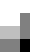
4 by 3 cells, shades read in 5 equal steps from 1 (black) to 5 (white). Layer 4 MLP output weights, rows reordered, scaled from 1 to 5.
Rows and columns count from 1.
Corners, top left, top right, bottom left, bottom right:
5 5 3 1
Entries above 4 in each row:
3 2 0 0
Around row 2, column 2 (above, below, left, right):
5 4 5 3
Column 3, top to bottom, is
5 3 3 1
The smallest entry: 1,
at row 4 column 3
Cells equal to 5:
5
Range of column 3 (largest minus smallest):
4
